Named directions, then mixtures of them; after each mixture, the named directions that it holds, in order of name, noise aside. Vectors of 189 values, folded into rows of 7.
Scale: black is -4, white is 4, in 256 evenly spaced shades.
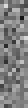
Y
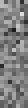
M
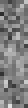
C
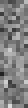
C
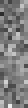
C, M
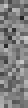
C, Y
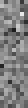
M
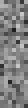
C, M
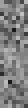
C, M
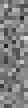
Y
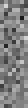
Y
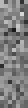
M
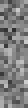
C, Y
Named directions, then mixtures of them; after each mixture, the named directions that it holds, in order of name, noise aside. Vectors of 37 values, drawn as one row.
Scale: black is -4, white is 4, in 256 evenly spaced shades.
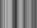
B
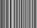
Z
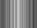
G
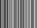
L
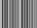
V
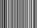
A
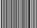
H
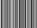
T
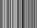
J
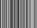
A, G, T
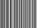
Z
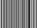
H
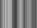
B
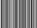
H, T
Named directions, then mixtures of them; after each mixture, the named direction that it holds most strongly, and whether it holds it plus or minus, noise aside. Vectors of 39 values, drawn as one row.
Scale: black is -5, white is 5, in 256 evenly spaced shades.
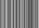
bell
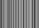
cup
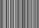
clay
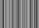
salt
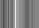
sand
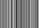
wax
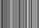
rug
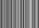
cup, plus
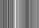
sand, plus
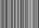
bell, minus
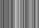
sand, plus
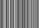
clay, plus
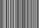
clay, plus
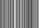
bell, plus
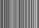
rug, plus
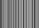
cup, plus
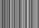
rug, plus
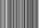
bell, plus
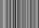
wax, minus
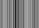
sand, minus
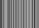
cup, plus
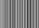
cup, minus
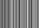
rug, plus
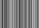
rug, plus
